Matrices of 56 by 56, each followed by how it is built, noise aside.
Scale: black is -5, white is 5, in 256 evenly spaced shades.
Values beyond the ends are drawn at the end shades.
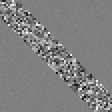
banded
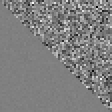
upper triangular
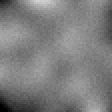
smooth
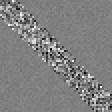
banded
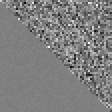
upper triangular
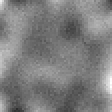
smooth
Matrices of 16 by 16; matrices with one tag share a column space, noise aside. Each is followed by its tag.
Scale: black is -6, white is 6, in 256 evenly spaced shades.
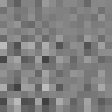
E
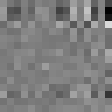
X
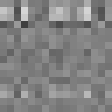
X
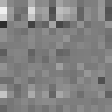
X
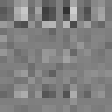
X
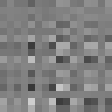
E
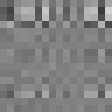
X
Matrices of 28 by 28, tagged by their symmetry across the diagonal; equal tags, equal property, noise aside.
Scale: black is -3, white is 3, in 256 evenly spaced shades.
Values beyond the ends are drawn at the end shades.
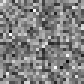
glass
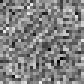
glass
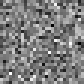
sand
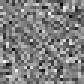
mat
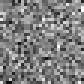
mat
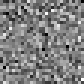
sand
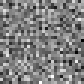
mat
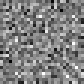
glass
